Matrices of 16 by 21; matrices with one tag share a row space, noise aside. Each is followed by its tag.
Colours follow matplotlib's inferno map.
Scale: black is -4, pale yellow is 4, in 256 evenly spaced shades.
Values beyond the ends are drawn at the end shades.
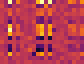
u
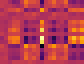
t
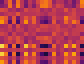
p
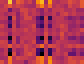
u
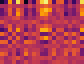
p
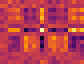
t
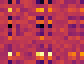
u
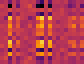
u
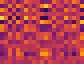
p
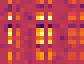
u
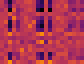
u
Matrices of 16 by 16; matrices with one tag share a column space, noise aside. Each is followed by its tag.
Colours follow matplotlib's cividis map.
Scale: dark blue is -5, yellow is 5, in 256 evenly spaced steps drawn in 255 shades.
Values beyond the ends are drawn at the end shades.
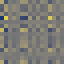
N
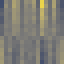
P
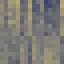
P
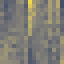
P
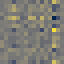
N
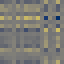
N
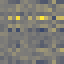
N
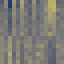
P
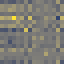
N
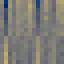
P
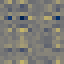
N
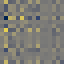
N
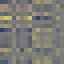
N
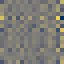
N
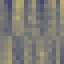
P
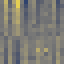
P
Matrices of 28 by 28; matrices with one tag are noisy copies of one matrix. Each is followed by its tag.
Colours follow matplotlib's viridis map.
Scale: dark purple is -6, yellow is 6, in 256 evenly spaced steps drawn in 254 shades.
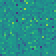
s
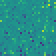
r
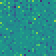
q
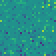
r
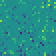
r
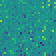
r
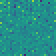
q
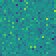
s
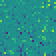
r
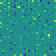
q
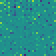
q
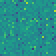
s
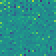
q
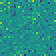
q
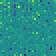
q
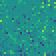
r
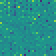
q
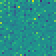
q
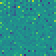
q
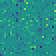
s
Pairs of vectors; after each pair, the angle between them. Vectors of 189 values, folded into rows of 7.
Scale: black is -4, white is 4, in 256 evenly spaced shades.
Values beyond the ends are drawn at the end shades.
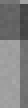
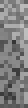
partly opposed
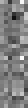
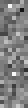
orthogonal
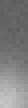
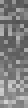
partly aligned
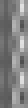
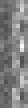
nearly parallel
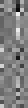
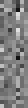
nearly parallel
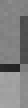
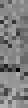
partly aligned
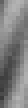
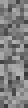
orthogonal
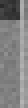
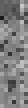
partly aligned
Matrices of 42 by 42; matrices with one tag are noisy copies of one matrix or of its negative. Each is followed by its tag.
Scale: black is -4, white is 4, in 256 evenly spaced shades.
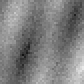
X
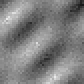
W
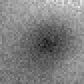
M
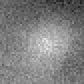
M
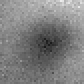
M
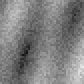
X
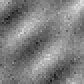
W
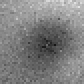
M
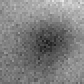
M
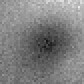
M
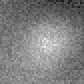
M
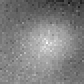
M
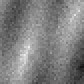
X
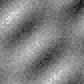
W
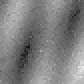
X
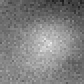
M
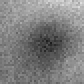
M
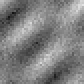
W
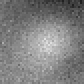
M
